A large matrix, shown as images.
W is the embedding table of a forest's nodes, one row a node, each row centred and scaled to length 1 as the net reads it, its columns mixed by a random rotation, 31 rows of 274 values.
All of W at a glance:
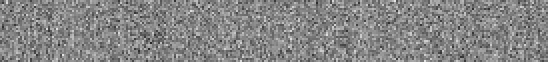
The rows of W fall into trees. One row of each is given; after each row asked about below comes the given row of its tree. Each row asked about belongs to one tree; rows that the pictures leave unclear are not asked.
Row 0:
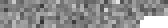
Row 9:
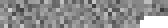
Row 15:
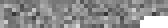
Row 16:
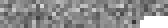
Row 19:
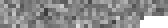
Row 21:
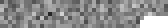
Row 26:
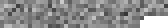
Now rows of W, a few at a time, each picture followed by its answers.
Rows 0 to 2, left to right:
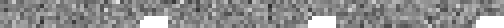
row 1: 0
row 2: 16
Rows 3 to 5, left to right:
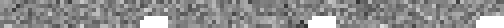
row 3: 26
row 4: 15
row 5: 0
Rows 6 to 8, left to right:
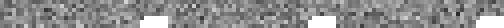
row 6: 19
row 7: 15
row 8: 16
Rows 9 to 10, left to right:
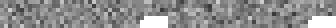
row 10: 21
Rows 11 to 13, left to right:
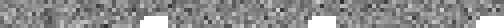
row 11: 19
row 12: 9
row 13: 0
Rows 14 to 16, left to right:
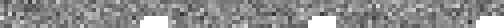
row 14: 0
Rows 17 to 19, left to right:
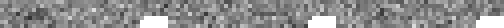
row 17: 16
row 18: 15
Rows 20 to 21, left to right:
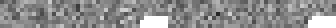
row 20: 21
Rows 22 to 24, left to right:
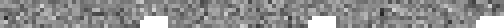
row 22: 15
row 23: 15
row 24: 19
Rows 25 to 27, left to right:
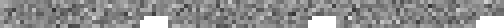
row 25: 26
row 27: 9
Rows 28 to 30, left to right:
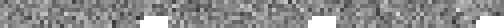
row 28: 9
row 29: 0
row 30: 21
